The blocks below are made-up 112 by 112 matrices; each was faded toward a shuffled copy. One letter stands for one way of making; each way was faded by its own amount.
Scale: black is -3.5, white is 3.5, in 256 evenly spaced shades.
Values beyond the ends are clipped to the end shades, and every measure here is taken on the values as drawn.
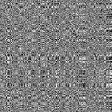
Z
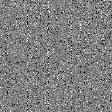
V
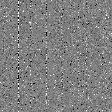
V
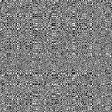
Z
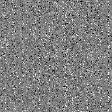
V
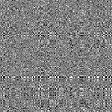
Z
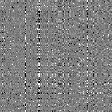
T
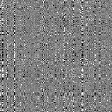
T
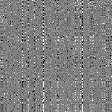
T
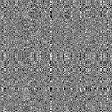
Z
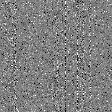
V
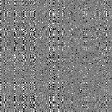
T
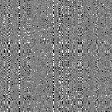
T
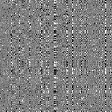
T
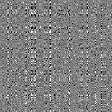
T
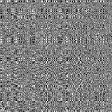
Z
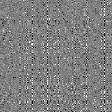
T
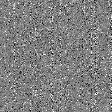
V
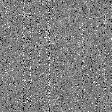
V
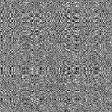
Z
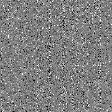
V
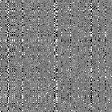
T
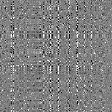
T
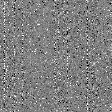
V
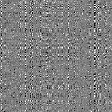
T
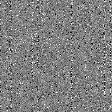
V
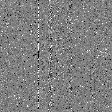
V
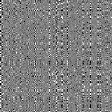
T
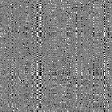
T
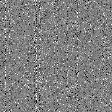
V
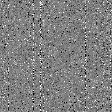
V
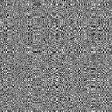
Z
